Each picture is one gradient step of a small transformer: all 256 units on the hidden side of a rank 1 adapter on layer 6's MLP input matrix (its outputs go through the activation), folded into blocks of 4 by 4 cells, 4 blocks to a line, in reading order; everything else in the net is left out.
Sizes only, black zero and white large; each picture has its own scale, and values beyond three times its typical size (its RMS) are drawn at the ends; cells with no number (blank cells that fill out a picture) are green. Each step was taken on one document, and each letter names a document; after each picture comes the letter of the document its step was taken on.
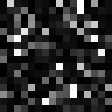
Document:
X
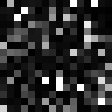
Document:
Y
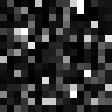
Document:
X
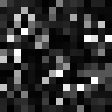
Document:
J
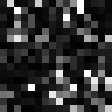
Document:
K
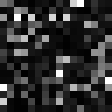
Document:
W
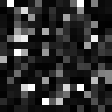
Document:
X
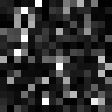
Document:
K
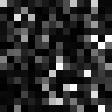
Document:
W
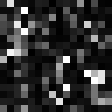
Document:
J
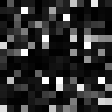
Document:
Y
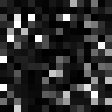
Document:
W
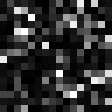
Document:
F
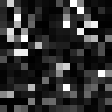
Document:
F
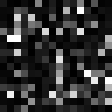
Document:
X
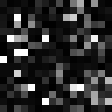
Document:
X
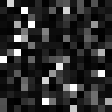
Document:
K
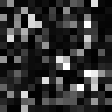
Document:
F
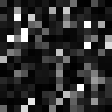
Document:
F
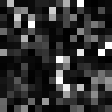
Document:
F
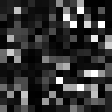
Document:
J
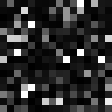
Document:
K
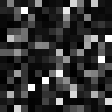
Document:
K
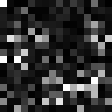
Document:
W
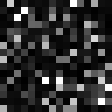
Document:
Y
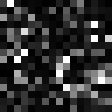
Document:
J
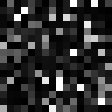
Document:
Y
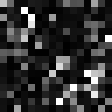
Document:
W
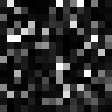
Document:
F
